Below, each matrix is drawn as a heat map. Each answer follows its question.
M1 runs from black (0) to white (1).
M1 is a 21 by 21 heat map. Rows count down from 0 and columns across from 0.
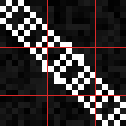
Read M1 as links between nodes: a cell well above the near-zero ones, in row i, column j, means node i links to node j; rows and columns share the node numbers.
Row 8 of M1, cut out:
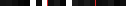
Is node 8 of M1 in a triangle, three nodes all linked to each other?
yes
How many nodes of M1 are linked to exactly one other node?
0
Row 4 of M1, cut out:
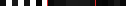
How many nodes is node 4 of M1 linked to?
4
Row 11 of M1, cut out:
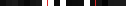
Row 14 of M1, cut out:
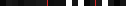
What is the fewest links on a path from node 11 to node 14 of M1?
1
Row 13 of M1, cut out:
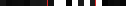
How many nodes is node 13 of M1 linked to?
5
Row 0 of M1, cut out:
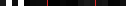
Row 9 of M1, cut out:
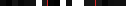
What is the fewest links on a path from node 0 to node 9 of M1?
3
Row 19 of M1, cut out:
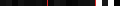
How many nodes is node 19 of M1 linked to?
3
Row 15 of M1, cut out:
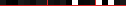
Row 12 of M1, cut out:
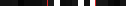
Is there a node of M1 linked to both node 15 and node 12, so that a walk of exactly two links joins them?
no
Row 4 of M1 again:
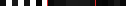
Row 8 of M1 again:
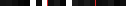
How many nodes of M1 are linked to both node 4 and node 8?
2
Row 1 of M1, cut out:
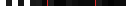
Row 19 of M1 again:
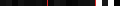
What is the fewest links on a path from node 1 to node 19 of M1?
6
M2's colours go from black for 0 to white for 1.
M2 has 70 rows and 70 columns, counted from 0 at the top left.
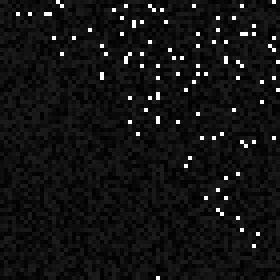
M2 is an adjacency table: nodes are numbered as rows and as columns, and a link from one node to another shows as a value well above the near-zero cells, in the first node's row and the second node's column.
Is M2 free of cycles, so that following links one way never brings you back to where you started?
yes
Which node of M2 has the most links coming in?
node 39
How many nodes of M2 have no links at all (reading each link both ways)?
4
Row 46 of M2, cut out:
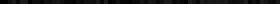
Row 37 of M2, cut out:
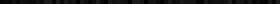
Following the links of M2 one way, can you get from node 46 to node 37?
no
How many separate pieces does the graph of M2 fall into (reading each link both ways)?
5
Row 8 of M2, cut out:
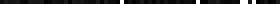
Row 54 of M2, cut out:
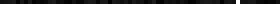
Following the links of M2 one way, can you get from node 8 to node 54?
yes
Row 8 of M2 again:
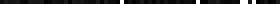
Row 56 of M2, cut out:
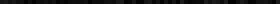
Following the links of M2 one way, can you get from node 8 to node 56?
yes
